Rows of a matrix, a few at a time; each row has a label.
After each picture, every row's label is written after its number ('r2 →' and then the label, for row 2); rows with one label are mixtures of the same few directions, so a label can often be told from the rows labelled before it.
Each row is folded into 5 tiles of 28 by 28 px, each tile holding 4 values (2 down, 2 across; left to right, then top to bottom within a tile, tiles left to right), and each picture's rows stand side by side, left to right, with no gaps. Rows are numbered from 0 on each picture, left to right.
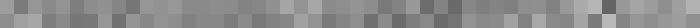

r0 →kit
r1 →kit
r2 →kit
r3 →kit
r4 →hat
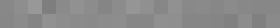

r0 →hat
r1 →kit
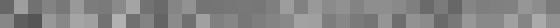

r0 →kit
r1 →hat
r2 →kit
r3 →kit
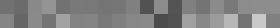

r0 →hat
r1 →kit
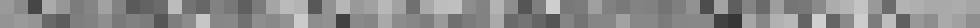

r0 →hat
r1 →hat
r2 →hat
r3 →kit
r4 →hat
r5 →kit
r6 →hat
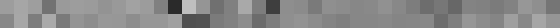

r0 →hat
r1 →hat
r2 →hat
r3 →kit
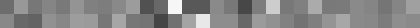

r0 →kit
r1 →hat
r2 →hat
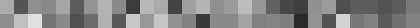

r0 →kit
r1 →hat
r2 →hat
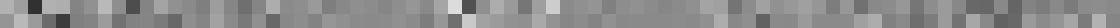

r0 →hat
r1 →kit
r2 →hat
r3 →hat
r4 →hat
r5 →hat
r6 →kit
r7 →kit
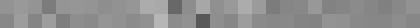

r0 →hat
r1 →hat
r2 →hat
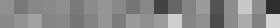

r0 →kit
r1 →kit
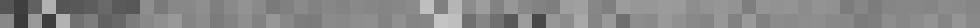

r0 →hat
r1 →kit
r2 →kit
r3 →kit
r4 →hat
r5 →hat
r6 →kit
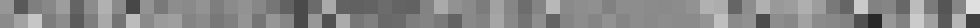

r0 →kit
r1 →kit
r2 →hat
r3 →kit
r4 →hat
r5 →hat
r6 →kit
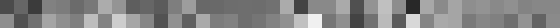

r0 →kit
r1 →hat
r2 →kit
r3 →kit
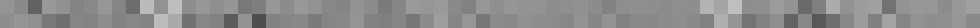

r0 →hat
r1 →kit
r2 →kit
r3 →hat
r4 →hat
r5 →kit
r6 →hat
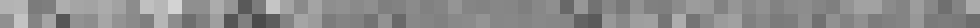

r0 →hat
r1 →kit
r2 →kit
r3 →hat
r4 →kit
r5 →kit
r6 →kit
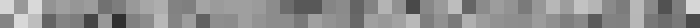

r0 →kit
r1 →hat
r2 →kit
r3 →hat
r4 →kit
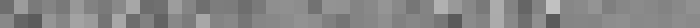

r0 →kit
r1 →hat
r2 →hat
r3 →kit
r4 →hat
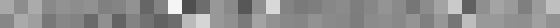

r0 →kit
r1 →hat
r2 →kit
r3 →hat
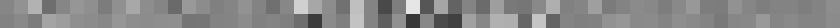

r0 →hat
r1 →hat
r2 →kit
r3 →kit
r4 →hat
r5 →hat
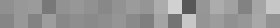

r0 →hat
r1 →hat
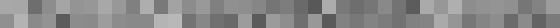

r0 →hat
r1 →kit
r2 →hat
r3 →kit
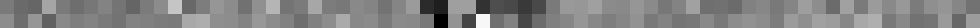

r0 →hat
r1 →hat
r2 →hat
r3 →hat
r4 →kit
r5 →kit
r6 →kit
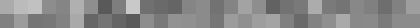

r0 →kit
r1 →kit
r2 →hat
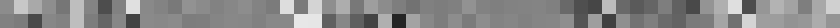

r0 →kit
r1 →hat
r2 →kit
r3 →hat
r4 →hat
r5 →hat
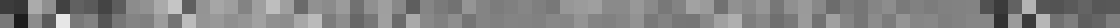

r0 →hat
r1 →hat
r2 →kit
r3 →hat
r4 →kit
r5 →kit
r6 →hat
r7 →hat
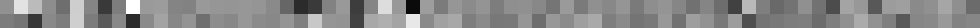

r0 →kit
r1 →hat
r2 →kit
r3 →kit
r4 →kit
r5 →hat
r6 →hat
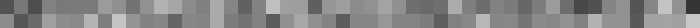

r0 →kit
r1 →kit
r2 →hat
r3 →hat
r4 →kit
